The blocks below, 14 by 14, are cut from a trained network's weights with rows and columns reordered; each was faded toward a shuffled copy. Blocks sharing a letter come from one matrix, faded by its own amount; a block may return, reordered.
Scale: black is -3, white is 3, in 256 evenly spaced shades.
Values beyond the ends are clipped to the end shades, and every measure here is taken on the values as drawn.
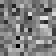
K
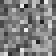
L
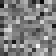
L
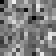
L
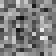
K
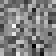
K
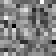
K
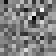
K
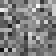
L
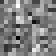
K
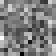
L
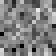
K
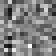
K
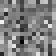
L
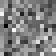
L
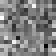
L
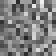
K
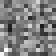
L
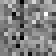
L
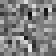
K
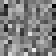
K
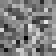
L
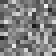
L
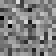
L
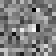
K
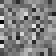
K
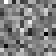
K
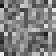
K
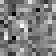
L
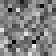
L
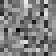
K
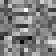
K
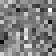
L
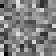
K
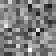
K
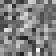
K
